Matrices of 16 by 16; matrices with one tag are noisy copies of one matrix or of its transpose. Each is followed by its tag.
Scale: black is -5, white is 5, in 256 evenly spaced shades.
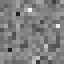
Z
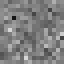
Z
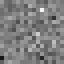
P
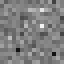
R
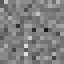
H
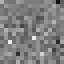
P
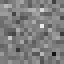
R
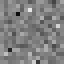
Z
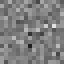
H
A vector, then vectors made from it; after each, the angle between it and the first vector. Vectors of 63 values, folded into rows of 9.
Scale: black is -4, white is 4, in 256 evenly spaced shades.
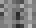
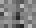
nearly parallel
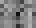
nearly parallel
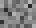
orthogonal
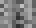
nearly parallel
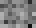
partly opposed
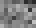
orthogonal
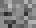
orthogonal
